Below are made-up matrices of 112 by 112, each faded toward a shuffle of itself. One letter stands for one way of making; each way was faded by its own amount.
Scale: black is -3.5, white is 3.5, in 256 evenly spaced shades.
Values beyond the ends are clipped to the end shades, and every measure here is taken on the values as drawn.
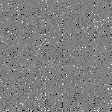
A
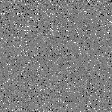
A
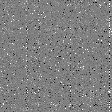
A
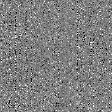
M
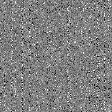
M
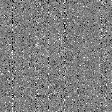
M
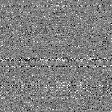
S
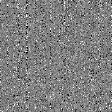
M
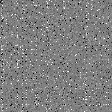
A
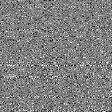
S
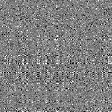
S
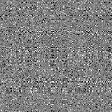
S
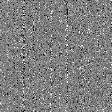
M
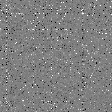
A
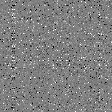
A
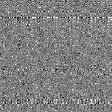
S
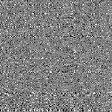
S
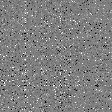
A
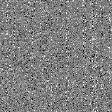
M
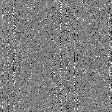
M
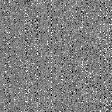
M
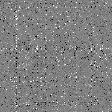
A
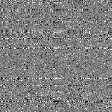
S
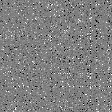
A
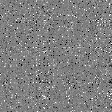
A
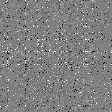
A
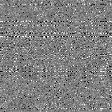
S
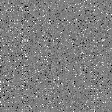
A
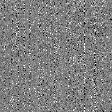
M
